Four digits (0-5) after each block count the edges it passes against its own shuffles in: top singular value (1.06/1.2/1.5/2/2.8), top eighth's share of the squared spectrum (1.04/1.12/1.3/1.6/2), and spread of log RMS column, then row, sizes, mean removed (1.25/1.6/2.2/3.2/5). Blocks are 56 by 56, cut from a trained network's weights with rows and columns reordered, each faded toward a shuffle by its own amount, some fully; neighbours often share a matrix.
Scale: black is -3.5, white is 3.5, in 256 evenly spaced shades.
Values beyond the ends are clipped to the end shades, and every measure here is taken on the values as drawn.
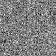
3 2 0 1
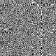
3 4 1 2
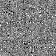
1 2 0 1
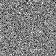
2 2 0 0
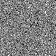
0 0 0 0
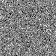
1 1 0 0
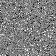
1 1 0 0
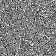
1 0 0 0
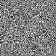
3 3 0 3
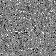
0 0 0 0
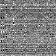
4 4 2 1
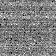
3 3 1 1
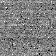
2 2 1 0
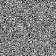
3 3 1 2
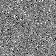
0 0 0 0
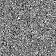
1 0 0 0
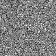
2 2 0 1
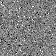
0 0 0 0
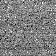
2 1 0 0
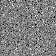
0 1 0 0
